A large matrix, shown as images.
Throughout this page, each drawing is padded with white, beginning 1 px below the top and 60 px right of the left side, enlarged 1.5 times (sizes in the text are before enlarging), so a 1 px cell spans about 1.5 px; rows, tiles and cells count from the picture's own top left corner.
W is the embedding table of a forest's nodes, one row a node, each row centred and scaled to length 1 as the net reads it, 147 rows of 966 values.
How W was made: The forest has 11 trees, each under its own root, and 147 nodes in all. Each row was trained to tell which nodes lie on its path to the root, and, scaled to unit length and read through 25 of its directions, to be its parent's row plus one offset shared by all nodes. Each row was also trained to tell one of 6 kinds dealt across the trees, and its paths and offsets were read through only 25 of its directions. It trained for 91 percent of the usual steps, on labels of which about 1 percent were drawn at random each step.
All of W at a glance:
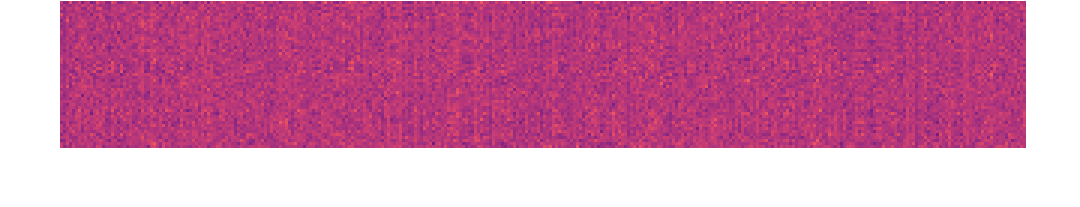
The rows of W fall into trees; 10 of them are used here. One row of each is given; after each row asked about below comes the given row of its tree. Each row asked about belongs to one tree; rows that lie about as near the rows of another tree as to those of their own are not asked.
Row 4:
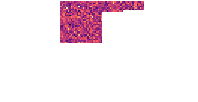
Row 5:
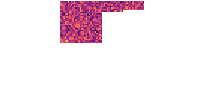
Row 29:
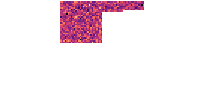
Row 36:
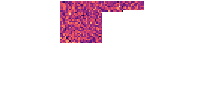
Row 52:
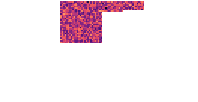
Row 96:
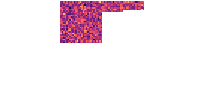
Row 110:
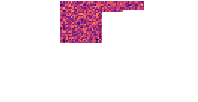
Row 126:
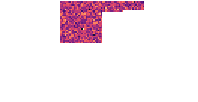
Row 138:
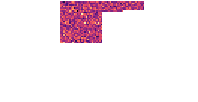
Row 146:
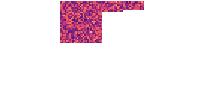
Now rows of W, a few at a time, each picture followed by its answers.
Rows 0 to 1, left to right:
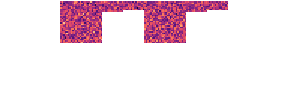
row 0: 29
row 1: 29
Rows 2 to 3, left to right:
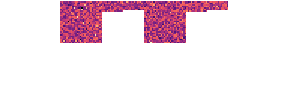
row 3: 52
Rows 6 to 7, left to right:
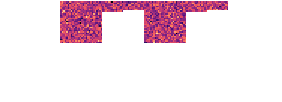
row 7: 29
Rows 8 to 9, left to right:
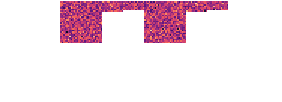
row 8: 29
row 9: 4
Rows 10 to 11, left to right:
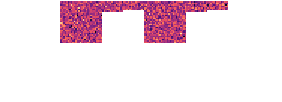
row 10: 36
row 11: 96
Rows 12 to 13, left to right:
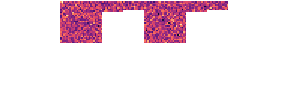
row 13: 29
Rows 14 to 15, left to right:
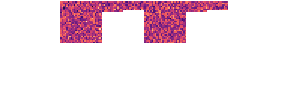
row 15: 4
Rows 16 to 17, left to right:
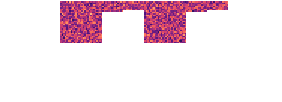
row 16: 138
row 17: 146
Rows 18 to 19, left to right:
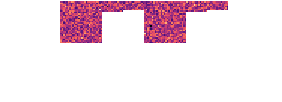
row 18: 110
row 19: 138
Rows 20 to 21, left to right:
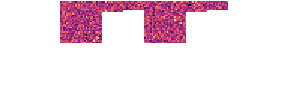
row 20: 52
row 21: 126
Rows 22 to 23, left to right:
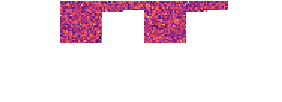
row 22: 146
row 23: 4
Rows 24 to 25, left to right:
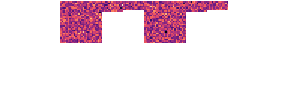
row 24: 126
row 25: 110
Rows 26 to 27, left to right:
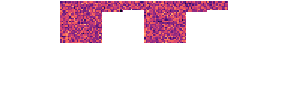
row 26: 36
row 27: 126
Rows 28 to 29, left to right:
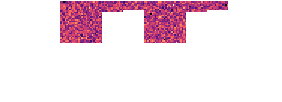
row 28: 36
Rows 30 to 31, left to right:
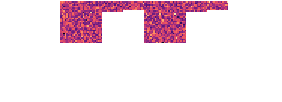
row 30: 5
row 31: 138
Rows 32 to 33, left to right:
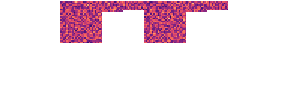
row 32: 146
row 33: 146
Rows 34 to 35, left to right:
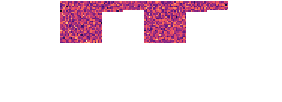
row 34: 4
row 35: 96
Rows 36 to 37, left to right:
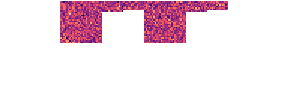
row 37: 96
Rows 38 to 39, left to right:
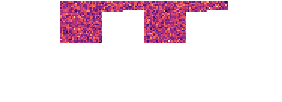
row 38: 52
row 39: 126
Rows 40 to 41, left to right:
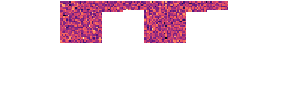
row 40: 126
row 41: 96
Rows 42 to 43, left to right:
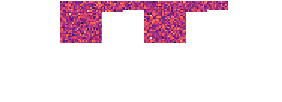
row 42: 110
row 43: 36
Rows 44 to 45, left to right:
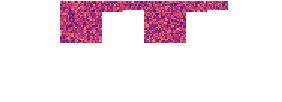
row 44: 126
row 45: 36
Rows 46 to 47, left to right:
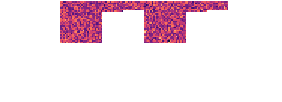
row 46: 5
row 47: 4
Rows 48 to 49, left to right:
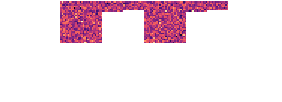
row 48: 138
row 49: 29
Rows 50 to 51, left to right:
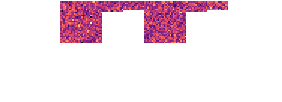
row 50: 36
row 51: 5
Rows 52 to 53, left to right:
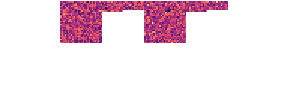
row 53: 126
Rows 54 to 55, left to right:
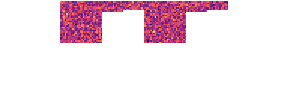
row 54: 5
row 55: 110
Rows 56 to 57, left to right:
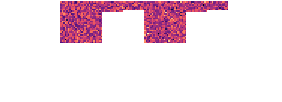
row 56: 4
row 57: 126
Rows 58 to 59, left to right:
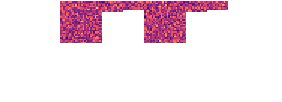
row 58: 52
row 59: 96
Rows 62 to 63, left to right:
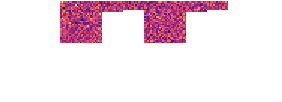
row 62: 126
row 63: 146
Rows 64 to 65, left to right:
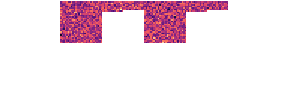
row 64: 96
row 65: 29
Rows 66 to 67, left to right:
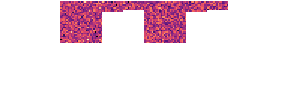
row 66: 29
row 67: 36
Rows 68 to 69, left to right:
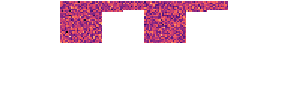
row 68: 29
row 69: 96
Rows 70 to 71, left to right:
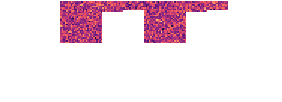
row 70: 110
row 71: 96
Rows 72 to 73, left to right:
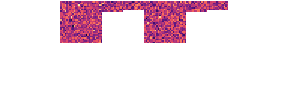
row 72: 4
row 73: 4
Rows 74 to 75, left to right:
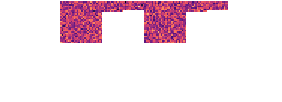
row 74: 138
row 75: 4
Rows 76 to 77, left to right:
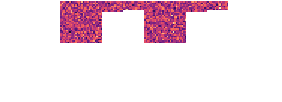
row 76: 146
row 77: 52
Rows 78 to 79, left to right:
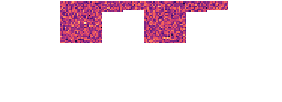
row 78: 96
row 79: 5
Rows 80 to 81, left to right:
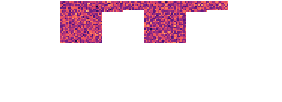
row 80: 138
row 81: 52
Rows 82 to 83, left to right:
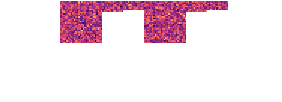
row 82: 36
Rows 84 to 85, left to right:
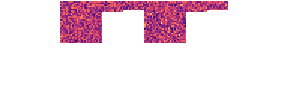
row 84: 110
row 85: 110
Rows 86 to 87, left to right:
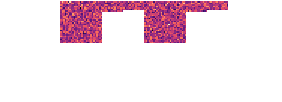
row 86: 96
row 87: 52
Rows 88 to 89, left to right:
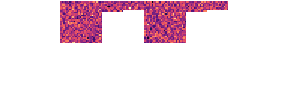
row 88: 36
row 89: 126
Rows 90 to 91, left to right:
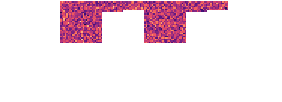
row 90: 5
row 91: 146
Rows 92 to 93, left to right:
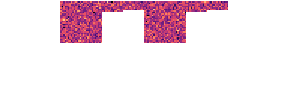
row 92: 29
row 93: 126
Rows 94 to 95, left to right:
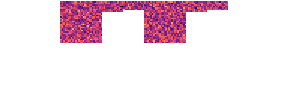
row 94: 29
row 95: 29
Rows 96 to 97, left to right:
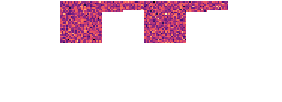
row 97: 4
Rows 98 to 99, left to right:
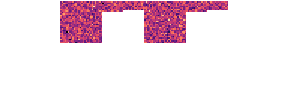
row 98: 52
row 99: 52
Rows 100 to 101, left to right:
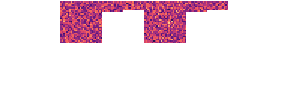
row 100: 5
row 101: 4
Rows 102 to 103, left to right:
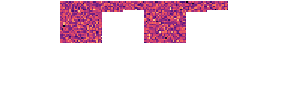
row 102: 5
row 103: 36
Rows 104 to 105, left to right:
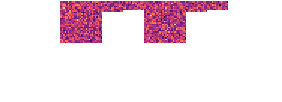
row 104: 52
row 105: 36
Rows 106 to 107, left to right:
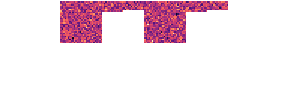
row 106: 138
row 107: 52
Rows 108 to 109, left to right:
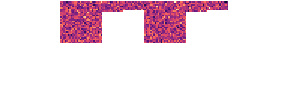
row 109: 126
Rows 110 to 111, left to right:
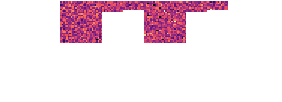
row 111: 126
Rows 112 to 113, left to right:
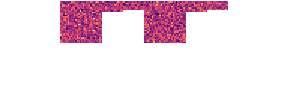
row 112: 126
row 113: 29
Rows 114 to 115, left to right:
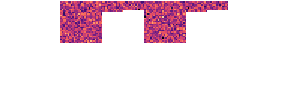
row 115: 36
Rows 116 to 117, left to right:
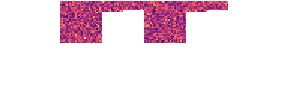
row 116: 29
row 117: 52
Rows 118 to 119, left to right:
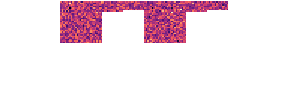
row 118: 4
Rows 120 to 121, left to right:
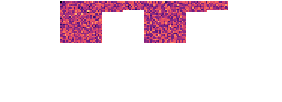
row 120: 138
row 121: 96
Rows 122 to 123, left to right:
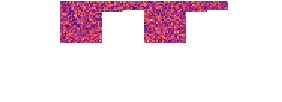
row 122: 138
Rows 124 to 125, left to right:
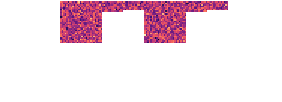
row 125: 126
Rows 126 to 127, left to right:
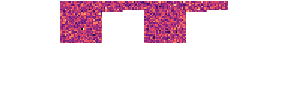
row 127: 96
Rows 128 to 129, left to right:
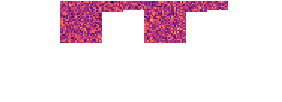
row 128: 29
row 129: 36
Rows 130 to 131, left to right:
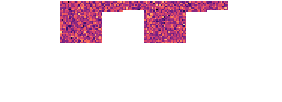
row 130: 126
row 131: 4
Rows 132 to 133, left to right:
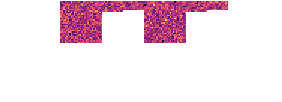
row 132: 4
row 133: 52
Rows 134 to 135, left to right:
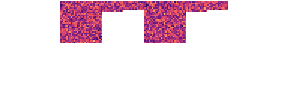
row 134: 4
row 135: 96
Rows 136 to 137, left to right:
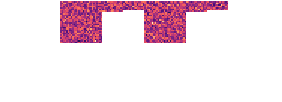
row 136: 52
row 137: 126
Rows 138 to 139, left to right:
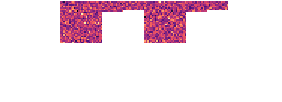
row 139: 29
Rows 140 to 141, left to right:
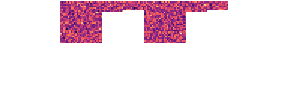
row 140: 138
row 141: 52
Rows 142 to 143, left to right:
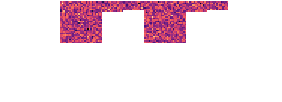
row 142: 110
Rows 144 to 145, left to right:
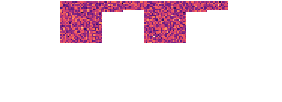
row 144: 5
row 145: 29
